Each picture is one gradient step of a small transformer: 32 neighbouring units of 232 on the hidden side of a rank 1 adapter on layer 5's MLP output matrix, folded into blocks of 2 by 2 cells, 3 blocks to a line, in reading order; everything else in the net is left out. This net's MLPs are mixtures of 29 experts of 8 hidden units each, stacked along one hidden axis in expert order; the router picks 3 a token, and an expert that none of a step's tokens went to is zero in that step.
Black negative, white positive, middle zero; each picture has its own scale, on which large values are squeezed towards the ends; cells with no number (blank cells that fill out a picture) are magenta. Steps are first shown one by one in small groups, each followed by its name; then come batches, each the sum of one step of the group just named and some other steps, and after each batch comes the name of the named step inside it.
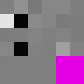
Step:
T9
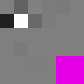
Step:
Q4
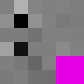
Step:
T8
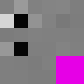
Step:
T8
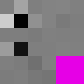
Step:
T8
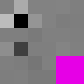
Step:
T8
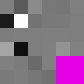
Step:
Q4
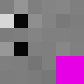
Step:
T9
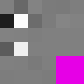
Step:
Q4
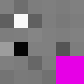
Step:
Q4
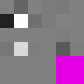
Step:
Q4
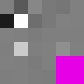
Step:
Q4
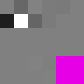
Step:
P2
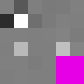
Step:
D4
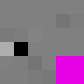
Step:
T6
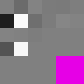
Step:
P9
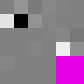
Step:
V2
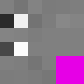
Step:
P9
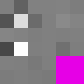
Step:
P9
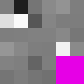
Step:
D4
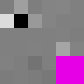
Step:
V2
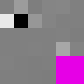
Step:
V2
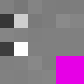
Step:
P9
